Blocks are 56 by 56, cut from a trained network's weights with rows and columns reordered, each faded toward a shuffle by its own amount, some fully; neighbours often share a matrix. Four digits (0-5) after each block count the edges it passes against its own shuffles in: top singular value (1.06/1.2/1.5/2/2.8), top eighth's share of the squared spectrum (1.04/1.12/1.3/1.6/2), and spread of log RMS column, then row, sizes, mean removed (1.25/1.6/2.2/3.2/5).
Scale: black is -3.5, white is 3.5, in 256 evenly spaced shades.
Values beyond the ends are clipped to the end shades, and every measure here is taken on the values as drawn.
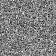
0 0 0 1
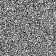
0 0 0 0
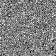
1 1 0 0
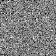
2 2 0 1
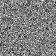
1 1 1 0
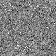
0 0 0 0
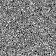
0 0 0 0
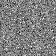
0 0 0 0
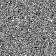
0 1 0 0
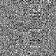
3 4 2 2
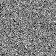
0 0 0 0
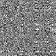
3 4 2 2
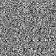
3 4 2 2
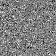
0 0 0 0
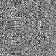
3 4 2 2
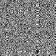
3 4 2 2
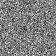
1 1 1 0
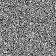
2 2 0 0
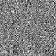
3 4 2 1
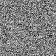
2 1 0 0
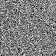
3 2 0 0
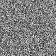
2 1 0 0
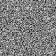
3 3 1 0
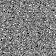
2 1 0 0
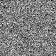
2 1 0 0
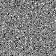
1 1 0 0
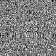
3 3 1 1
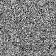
1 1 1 0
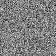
1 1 0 0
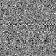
3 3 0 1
